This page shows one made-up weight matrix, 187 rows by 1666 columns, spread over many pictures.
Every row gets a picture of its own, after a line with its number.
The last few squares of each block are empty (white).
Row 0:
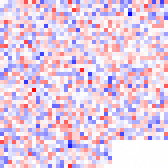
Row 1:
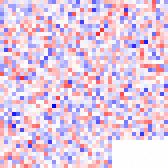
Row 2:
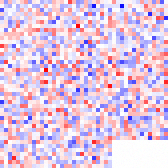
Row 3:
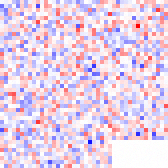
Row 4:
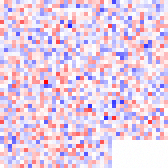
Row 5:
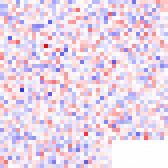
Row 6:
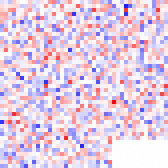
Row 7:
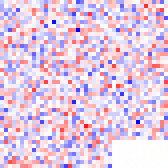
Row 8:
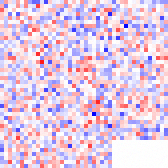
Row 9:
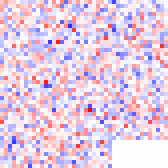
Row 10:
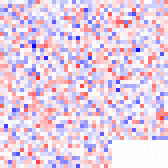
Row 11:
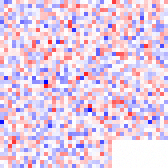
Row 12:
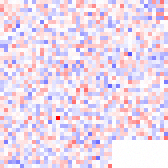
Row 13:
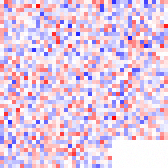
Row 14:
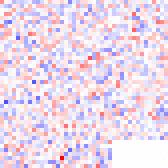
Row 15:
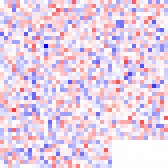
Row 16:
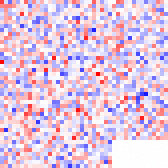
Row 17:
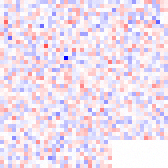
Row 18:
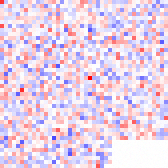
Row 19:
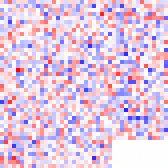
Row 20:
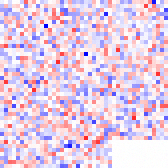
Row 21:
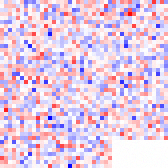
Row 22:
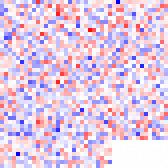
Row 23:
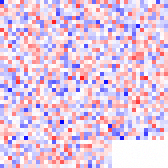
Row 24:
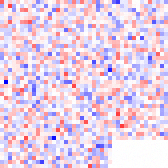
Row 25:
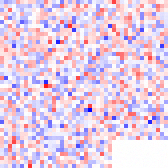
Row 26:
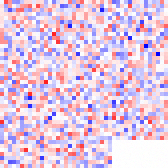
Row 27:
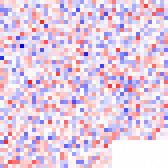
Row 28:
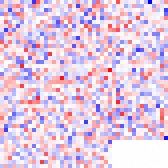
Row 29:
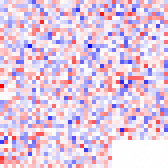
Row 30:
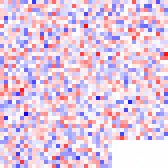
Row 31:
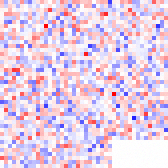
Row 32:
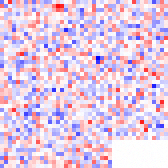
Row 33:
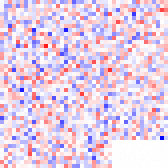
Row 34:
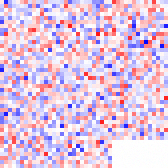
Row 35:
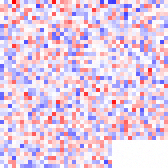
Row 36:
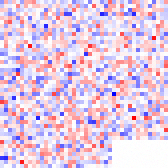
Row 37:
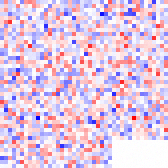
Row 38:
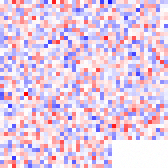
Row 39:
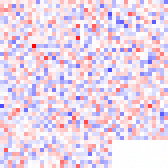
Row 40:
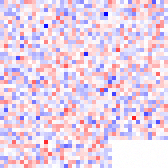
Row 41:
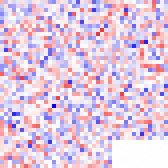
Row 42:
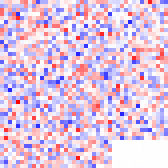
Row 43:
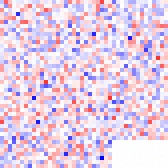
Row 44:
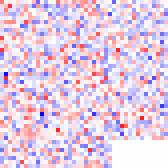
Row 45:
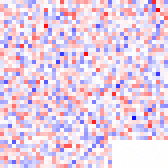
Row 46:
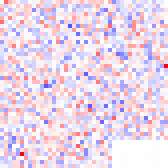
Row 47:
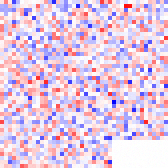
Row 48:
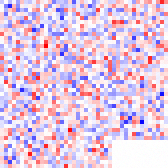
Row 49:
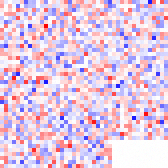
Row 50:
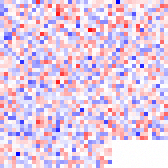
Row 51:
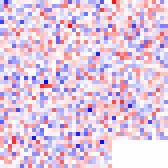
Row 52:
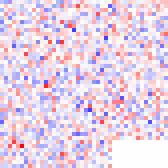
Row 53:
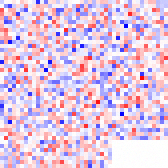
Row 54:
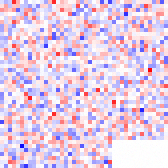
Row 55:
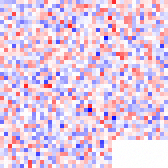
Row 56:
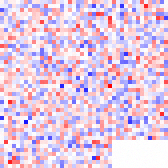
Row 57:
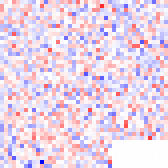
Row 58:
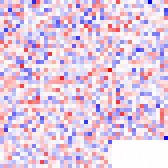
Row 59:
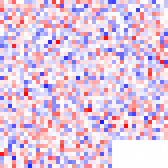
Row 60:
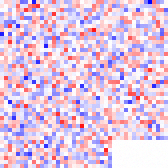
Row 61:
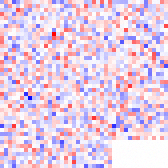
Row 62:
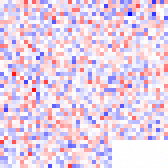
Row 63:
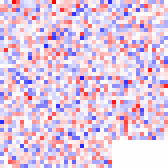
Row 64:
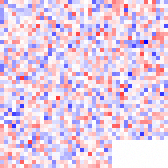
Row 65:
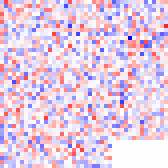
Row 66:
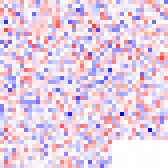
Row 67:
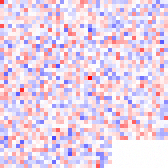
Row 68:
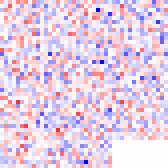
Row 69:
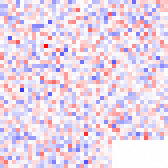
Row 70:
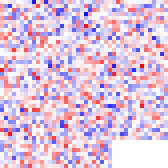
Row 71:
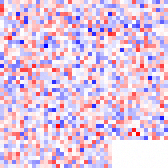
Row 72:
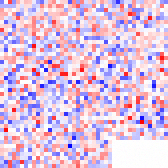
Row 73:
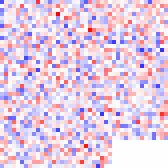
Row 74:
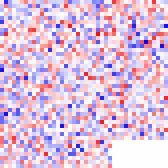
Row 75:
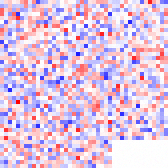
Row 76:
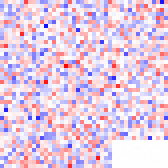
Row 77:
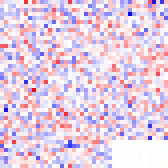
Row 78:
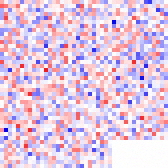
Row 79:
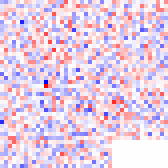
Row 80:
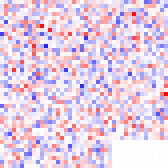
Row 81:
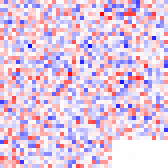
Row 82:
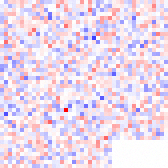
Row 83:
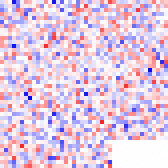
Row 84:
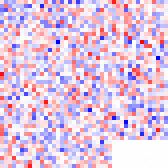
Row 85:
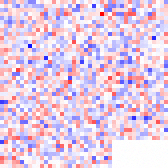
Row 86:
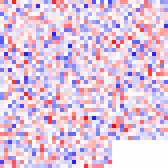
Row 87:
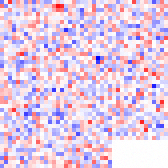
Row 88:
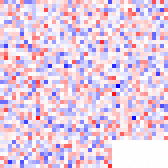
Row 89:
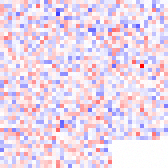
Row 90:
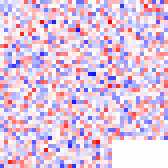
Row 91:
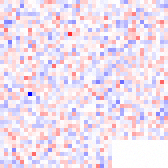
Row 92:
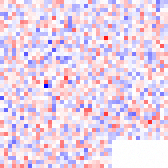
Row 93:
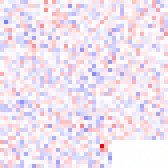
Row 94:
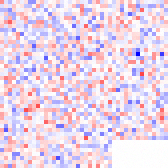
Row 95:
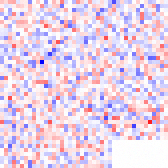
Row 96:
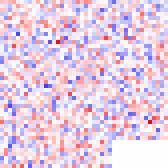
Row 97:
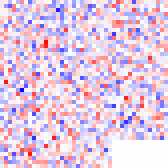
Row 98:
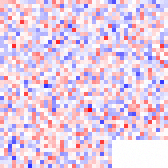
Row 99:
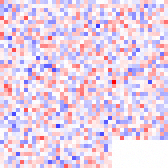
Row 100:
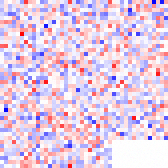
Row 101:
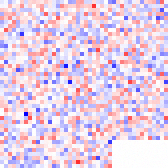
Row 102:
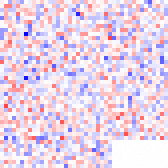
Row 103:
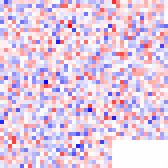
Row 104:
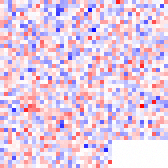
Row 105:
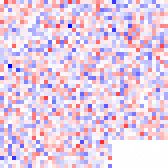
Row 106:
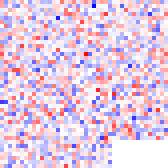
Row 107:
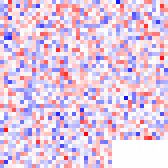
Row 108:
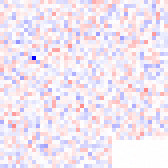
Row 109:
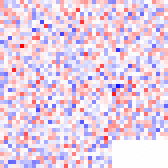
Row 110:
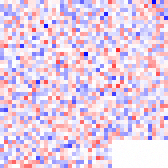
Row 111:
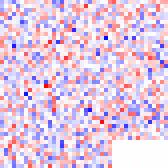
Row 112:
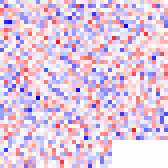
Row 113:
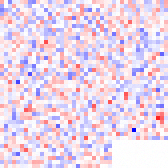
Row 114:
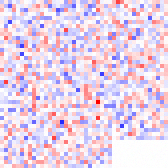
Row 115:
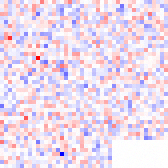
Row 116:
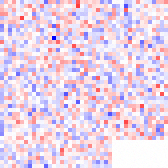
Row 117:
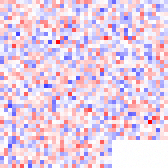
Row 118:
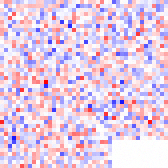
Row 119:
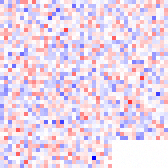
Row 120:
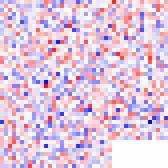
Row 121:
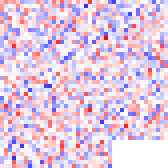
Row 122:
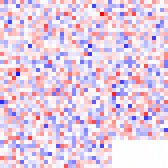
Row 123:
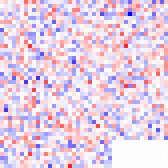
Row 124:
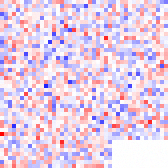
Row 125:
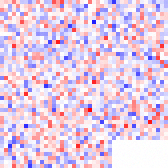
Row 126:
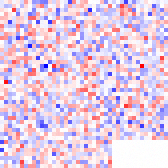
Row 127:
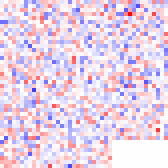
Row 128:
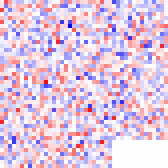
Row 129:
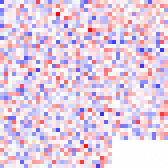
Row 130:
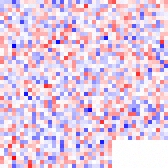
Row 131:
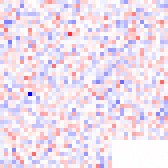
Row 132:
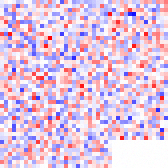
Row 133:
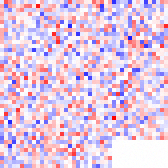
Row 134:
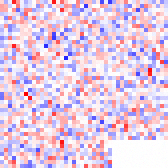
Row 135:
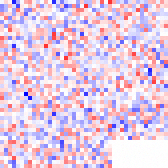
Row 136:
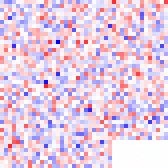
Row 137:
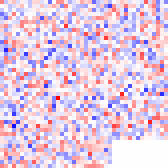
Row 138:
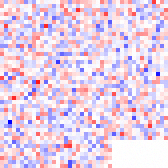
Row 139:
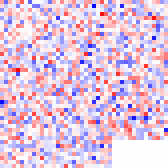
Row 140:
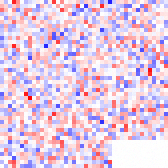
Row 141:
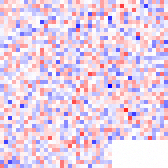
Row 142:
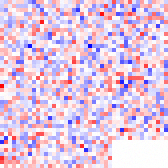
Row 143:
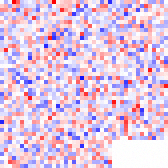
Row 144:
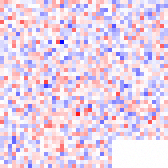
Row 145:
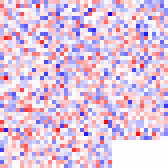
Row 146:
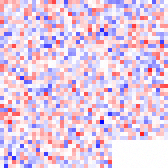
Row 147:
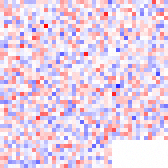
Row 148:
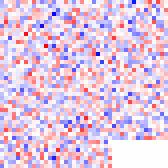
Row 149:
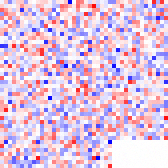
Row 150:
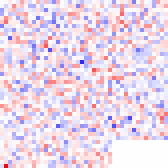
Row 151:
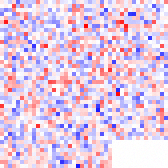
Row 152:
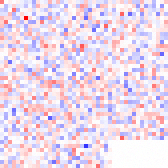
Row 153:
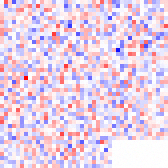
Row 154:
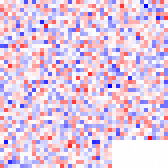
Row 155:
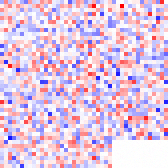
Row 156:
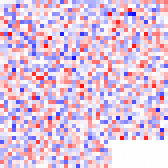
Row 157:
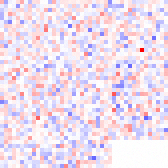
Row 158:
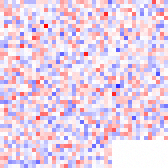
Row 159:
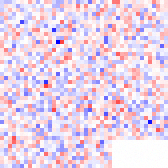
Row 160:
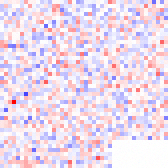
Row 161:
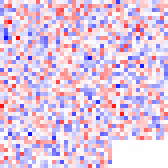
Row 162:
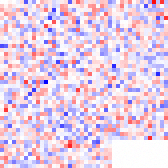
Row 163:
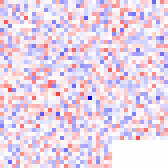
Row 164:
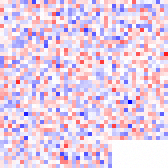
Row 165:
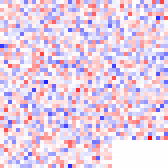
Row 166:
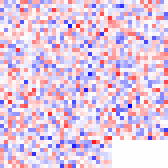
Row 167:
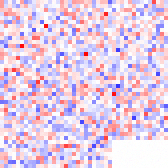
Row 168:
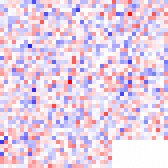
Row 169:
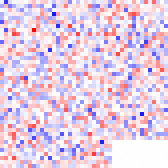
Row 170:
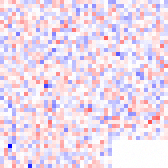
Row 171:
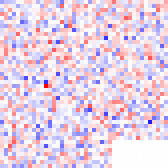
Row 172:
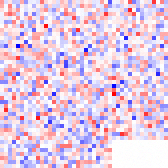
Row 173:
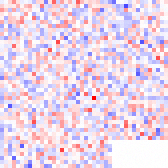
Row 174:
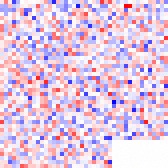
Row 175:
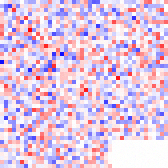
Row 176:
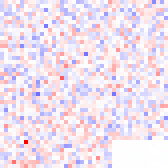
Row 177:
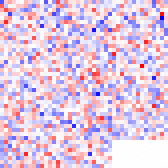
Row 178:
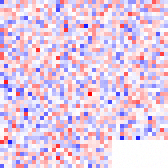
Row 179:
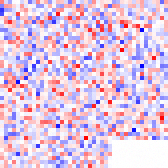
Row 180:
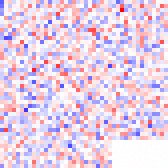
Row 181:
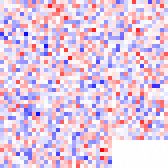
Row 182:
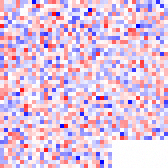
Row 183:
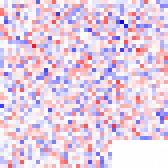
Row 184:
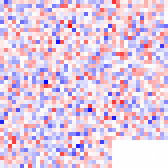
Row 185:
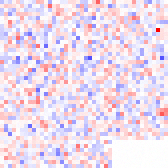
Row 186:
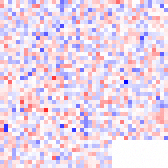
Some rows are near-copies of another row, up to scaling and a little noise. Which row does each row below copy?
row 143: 63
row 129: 73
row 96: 117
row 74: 34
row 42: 75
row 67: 18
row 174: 47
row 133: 13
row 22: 50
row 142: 29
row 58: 28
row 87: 32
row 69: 5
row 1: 41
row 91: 131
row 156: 132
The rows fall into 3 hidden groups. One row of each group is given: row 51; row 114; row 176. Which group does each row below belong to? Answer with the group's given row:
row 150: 114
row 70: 114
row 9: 51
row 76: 176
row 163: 114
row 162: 176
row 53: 114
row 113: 114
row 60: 114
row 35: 51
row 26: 51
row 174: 51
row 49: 176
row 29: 176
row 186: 114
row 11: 51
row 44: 114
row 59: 51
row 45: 176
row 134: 51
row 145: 114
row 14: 114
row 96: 51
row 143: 51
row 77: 176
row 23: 114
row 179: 114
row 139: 176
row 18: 114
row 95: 51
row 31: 176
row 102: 114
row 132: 114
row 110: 176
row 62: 176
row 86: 51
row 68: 114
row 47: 51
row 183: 114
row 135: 51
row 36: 176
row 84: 51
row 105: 51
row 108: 51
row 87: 114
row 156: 114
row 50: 114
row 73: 114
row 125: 51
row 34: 51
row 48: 114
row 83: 51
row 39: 114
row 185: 114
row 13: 51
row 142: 176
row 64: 51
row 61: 51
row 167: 176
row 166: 176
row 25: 51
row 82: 51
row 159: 51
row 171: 51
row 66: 114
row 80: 114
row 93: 114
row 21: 176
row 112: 114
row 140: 51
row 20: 176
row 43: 51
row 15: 114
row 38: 51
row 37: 176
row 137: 51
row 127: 176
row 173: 51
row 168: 176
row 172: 176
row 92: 51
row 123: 176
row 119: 114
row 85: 176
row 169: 51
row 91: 114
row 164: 114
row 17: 114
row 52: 51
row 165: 176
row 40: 176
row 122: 176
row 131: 114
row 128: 51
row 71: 114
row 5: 114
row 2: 176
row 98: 51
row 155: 176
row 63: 51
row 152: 114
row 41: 51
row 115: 114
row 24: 114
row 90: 176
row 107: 114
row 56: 176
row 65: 51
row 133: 51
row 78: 114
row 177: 114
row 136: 51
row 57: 51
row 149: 176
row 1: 51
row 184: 51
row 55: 51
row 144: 51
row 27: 176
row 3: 114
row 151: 114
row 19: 176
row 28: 114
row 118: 51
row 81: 176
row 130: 51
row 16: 114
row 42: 114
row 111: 51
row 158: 176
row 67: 114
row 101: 176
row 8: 114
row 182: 114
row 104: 114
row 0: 176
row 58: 114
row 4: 51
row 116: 51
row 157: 176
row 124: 51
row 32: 114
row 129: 114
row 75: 114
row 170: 51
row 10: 114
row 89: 114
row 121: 51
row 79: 51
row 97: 114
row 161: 114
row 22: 114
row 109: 176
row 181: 114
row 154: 176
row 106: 176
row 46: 51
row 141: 176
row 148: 114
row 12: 176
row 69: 114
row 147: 176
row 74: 51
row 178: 114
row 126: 114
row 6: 51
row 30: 114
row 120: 51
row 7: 176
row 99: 114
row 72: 114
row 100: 176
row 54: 51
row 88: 176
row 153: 51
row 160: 176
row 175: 114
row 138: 176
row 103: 51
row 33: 114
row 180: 114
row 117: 51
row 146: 51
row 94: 114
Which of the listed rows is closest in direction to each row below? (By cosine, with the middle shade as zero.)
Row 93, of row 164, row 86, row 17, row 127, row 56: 164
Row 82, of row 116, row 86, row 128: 86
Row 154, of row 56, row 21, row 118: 21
